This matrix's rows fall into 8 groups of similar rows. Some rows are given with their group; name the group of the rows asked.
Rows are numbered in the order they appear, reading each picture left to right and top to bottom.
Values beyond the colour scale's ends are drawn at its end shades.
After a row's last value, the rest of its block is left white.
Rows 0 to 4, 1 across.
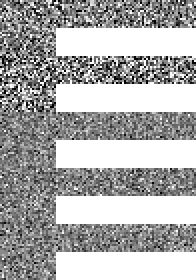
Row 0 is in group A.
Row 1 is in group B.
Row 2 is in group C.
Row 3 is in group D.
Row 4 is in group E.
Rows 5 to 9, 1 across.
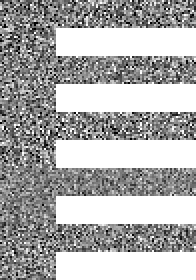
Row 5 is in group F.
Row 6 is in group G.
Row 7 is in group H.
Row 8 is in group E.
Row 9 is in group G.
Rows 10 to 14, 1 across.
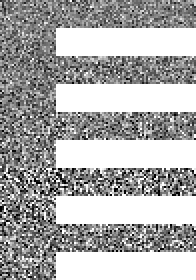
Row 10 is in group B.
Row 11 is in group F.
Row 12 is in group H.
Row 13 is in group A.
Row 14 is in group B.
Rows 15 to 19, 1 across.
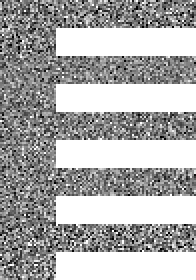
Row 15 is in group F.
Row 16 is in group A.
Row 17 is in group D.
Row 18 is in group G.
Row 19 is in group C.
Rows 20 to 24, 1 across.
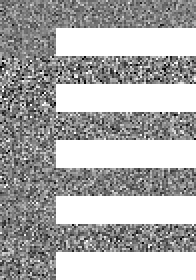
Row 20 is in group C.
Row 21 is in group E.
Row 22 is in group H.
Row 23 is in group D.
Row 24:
F
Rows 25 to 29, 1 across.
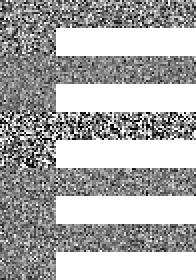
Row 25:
B
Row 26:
A
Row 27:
E
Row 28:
H
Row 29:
D
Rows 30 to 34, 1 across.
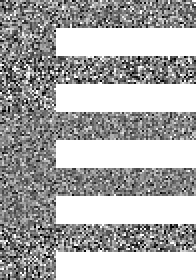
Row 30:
B
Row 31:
D
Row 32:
E
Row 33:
C
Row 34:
D
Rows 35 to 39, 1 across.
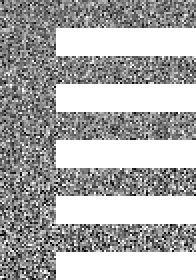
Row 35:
F
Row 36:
B
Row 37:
H
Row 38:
H
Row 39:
E
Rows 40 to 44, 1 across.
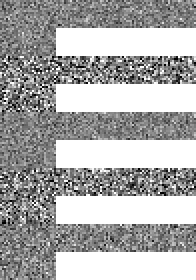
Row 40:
B
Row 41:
A
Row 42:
G
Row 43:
D
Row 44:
H
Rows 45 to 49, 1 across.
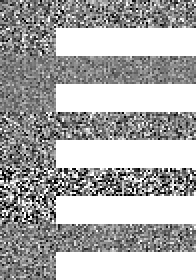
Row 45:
H
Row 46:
H
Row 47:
A
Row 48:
B
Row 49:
G
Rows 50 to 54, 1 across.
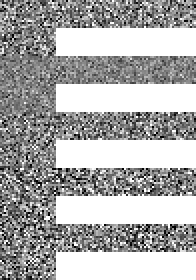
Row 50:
E
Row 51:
H
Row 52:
D
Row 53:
A
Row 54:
D
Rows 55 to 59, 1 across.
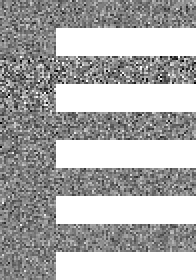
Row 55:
G
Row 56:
H
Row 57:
C
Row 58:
E
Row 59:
H
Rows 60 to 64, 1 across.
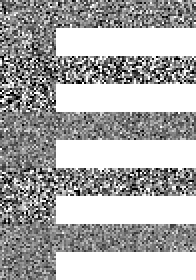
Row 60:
B
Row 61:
F
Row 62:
D
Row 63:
D
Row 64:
E
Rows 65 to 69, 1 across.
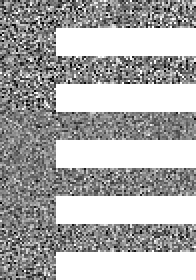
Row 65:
G
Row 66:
G
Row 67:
A
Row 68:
C
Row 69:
G
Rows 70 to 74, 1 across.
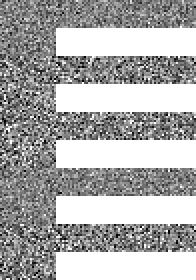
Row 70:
G
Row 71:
A
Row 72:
B
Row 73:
B
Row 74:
A
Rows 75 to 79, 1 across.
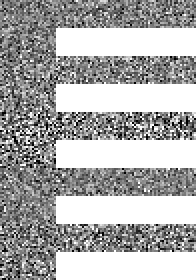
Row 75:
F
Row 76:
H
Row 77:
G
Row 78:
A
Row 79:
F
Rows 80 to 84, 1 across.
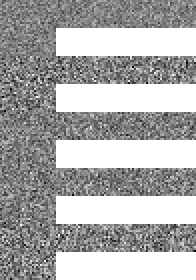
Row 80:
G
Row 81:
G
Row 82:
F
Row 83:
F
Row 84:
H
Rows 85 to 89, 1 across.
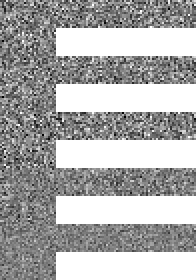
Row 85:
B
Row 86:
B
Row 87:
A
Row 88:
F
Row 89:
B
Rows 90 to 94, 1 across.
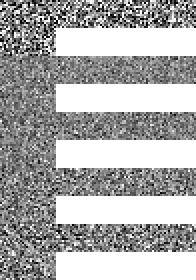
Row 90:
H
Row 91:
H
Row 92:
D
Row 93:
C
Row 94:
A
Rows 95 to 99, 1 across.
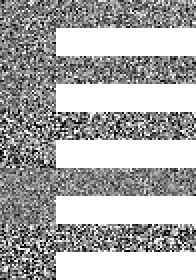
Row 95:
G
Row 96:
D
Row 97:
A
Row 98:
H
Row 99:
G
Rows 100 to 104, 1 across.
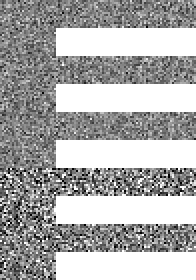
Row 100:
G
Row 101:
E
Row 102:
H
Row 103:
A
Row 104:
A
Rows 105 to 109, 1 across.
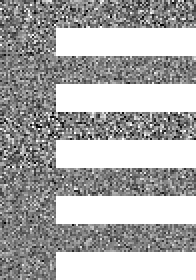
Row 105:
D
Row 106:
G
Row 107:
A
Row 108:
D
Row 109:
F
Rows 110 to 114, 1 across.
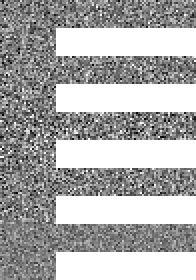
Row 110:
F
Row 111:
B
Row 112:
D
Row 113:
C
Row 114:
C
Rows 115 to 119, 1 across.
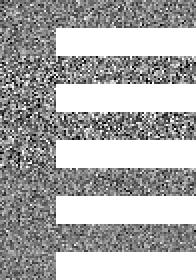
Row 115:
C
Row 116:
G
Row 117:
F
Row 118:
F
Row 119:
A
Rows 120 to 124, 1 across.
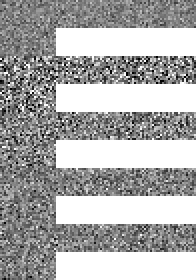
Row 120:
H
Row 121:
D
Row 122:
G
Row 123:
F
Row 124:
D
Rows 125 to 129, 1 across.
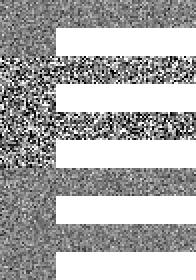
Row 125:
E
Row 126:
E
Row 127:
D
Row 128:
B
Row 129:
E
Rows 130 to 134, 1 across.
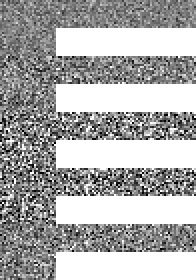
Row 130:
A
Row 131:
A
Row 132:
B
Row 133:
F
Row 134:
C
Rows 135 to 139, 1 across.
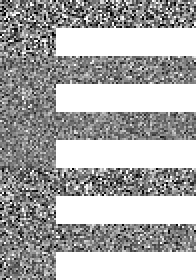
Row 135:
C
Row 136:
B
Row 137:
D
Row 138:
F
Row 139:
A
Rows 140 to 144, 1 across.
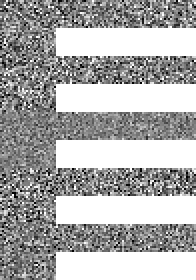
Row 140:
A
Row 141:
B
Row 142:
G
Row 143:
G
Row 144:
C
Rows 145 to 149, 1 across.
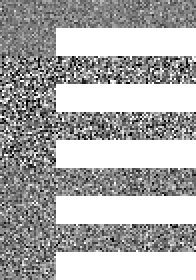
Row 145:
D
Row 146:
G
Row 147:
E
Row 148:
D
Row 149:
H
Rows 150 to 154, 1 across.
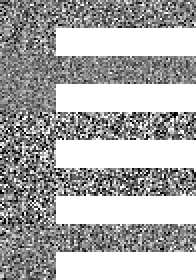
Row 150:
C
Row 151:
G
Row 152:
H
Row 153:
D
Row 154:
E
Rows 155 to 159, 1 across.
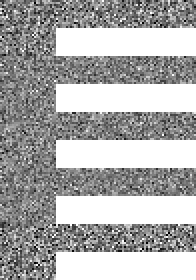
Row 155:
D
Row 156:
D
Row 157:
B
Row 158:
D
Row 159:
C
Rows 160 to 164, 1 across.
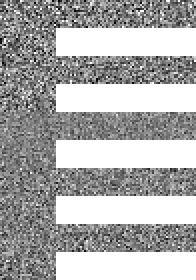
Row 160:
A
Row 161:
B
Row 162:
E
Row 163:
H
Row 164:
F
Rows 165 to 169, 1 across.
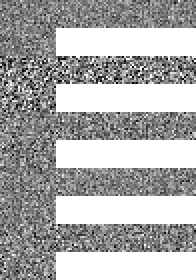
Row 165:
H
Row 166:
B
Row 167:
E
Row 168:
H
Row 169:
A
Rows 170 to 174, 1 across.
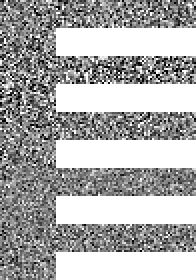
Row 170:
A
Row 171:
F
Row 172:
A
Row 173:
B
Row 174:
C
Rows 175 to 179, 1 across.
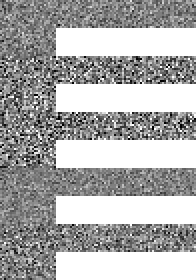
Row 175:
B
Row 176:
C
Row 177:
G
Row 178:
C
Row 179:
G
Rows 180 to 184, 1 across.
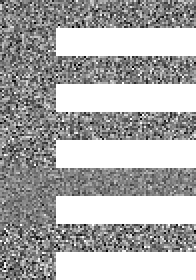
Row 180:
F
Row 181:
G
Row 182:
E
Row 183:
E
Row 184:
A
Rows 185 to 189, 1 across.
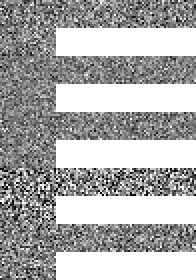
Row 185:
D
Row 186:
C
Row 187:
D
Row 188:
H
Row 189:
G
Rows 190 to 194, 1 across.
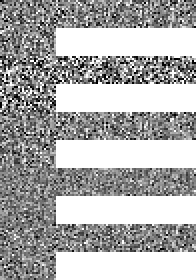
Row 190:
H
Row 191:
B
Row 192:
H
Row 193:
G
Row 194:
C
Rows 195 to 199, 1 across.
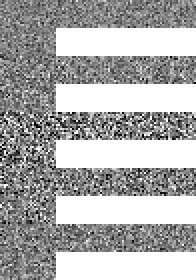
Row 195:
G
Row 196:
H
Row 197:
A
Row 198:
D
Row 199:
C
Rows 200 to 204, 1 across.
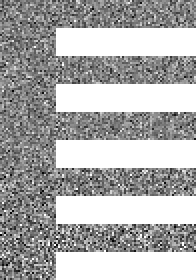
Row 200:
C
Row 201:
E
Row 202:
H
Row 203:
E
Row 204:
H
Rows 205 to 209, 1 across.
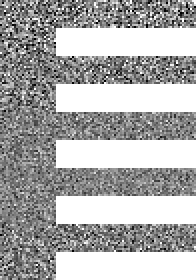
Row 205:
G
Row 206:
F
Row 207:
C
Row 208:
G
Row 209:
C
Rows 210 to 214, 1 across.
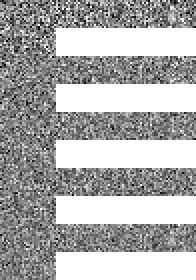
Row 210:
H
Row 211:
E
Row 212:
H
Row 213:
C
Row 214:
H
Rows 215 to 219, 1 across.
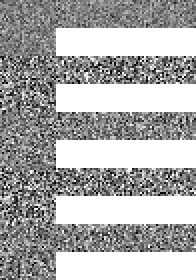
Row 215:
H
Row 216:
F
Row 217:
G
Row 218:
C
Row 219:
F
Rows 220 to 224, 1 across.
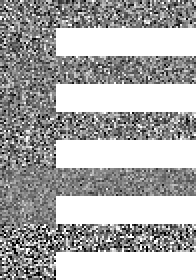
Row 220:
A
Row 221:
F
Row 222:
G
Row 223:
B
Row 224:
G
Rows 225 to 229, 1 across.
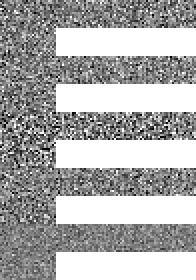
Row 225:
D
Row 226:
E
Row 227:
C
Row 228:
E
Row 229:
C
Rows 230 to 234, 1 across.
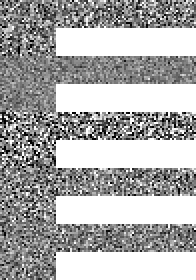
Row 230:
F
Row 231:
A
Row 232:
B
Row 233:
G
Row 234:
B
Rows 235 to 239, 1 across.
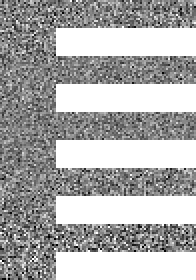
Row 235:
G
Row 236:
B
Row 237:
F
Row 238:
E
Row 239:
D
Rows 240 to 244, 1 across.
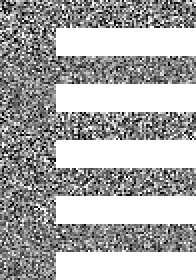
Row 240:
B
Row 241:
A
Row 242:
E
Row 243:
C
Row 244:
A
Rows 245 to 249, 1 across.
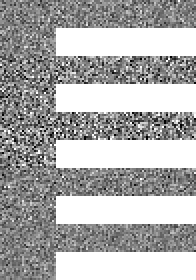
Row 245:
H
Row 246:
H
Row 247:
G
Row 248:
B
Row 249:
H
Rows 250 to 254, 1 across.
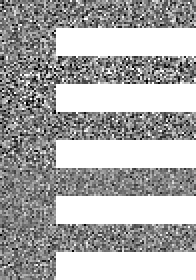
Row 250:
C
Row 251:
G
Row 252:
C
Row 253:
H
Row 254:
C
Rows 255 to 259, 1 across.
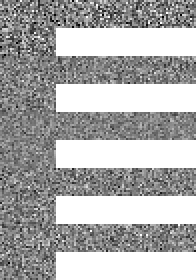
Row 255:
F
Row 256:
G
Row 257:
H
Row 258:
C
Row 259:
H
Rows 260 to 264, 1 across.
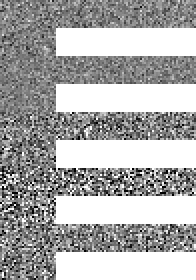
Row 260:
E
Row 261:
C
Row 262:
F
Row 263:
C
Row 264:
E
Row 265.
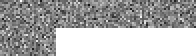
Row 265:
H
